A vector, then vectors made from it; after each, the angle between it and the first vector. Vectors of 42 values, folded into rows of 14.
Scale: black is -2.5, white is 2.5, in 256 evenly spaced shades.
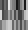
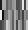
partly aligned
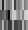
orthogonal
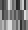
nearly parallel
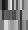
partly aligned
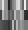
nearly opposite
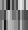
orthogonal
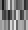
partly aligned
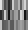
partly opposed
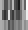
partly aligned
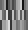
orthogonal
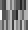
partly aligned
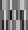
orthogonal
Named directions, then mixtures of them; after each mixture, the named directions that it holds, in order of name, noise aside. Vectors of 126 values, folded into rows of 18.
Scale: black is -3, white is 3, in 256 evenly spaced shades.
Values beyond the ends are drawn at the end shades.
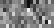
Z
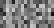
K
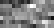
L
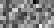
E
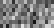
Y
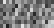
Y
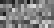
E, K, L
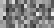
K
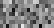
E, Y, Z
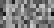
K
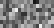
E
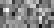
E, K, Z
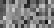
K, Z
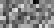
E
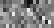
Z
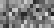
E, L, Z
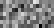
E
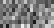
Y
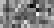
E, K, L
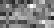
L, Y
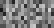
K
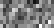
E, Z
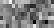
L, Y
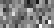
E, Z
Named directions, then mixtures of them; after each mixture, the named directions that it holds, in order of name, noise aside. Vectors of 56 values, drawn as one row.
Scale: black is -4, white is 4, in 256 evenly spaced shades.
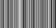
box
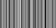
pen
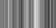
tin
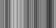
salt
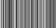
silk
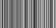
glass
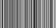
glass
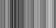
salt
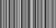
pen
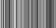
salt, silk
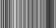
salt, silk, tin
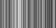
box, pen, salt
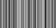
pen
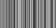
box, glass, pen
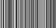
silk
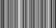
box
